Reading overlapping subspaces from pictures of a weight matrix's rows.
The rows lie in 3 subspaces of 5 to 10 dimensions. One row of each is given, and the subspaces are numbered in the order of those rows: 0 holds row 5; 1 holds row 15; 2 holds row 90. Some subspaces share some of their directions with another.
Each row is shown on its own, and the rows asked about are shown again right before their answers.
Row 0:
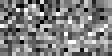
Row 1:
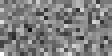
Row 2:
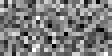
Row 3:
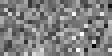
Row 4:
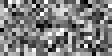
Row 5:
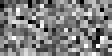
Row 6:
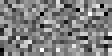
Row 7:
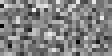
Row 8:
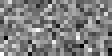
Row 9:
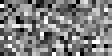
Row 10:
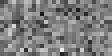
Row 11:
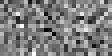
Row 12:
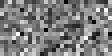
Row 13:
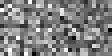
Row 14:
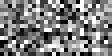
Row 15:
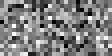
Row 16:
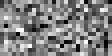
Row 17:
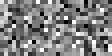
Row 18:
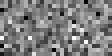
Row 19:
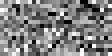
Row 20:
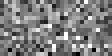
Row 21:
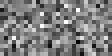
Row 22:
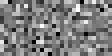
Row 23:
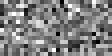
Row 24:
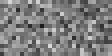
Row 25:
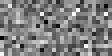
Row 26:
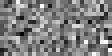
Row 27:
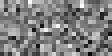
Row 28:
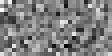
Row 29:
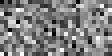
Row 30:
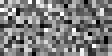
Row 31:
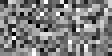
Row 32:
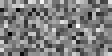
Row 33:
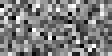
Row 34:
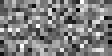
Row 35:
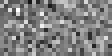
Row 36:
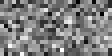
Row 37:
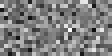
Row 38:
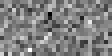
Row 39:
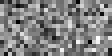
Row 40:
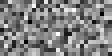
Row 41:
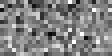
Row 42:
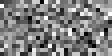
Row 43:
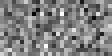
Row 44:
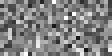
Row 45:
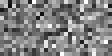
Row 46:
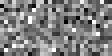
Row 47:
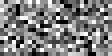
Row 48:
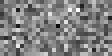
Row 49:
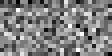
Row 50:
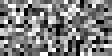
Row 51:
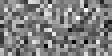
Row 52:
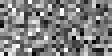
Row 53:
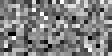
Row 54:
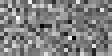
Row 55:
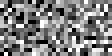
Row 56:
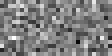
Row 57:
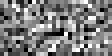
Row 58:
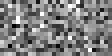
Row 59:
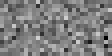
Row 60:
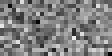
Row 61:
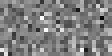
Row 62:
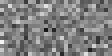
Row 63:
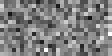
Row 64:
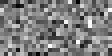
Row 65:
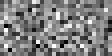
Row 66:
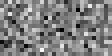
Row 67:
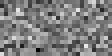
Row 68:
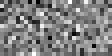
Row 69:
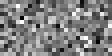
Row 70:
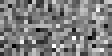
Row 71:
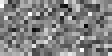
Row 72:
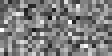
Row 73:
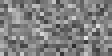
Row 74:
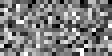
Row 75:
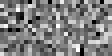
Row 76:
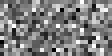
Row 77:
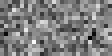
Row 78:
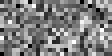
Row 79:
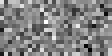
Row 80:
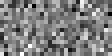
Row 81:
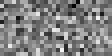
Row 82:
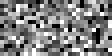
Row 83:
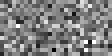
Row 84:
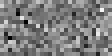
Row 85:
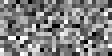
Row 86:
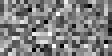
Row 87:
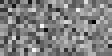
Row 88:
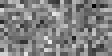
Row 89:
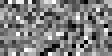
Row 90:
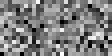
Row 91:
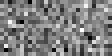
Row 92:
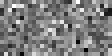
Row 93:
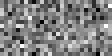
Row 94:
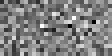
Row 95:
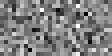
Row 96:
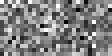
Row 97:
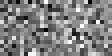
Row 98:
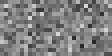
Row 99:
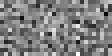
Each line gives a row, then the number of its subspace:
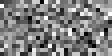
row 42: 2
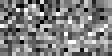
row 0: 2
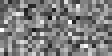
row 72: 2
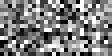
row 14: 2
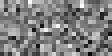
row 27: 0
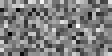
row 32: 0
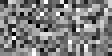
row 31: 2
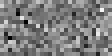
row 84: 0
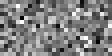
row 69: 0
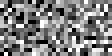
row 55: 0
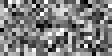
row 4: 2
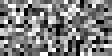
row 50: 2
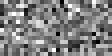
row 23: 2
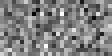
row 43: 2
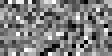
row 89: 2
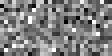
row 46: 2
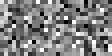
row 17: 0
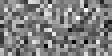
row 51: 2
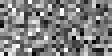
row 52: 0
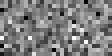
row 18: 2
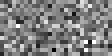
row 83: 0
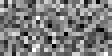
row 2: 2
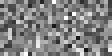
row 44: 0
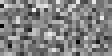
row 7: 1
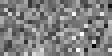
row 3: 0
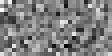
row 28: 2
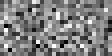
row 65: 2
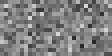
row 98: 2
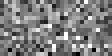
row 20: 2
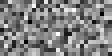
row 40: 2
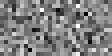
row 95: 2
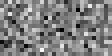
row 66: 2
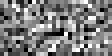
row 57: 2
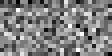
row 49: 0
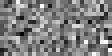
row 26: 0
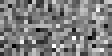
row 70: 2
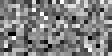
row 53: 1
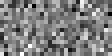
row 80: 2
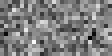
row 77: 2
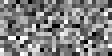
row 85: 0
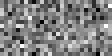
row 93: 2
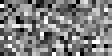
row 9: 1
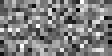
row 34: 2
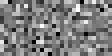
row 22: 2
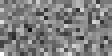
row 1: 1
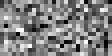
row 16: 2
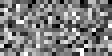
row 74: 0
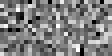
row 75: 2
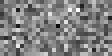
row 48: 2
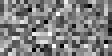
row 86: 2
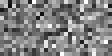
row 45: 2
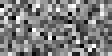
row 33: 1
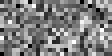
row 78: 2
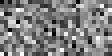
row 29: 0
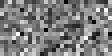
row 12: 2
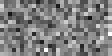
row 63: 2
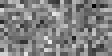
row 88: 2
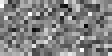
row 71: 2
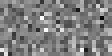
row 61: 0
